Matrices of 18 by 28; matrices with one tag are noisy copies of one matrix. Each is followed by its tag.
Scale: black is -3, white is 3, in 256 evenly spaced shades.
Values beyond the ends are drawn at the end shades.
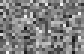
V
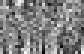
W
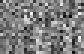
V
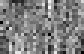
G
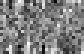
W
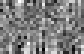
W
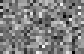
V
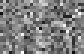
V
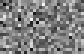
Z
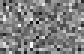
Z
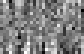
W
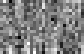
W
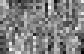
G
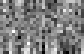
W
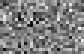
Z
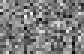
V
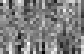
W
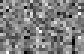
V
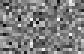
Z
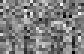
V
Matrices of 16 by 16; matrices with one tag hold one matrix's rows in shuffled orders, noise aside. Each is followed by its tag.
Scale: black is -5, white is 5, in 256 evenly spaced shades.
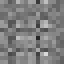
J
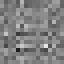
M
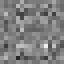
M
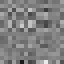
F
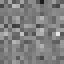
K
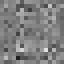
M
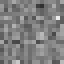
K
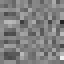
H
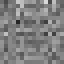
M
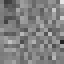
H
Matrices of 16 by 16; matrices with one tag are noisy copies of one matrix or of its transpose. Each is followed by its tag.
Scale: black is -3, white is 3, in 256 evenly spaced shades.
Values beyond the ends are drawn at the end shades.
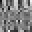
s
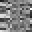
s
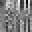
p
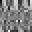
s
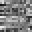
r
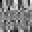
s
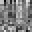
r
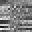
p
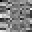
s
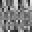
s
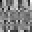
s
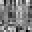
r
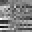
p
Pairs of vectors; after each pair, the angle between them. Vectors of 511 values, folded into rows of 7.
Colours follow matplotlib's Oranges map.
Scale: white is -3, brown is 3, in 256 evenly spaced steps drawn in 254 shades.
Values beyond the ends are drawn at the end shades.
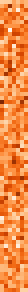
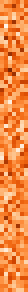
orthogonal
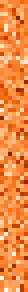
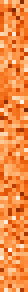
partly aligned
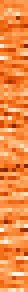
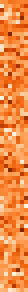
partly aligned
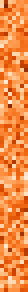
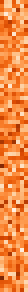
orthogonal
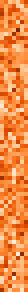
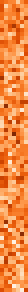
partly aligned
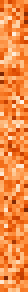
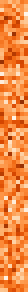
nearly opposite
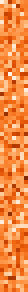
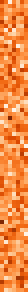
partly opposed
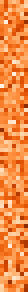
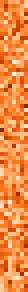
nearly parallel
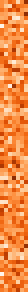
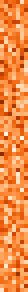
orthogonal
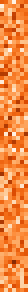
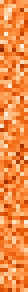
orthogonal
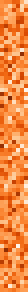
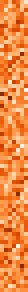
nearly parallel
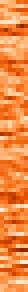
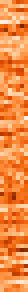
nearly parallel
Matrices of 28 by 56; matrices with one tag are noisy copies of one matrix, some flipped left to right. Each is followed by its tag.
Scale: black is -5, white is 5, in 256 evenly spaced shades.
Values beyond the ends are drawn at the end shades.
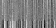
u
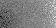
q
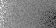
q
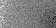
q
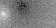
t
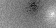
t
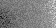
q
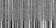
u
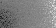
q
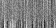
u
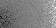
q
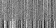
u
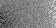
q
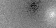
t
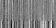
u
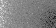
q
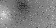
t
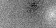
t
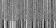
u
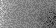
q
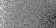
q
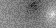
t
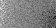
q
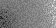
q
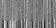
u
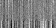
u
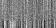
u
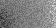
q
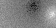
t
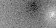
t
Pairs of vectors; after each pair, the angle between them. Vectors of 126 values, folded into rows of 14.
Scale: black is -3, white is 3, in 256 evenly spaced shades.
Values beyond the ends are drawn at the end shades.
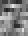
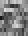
nearly opposite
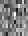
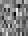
nearly opposite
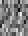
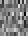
partly aligned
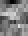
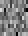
orthogonal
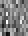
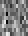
nearly opposite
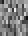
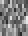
nearly opposite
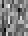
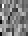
partly opposed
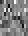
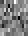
nearly parallel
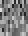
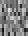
orthogonal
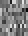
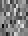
orthogonal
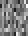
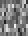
partly aligned
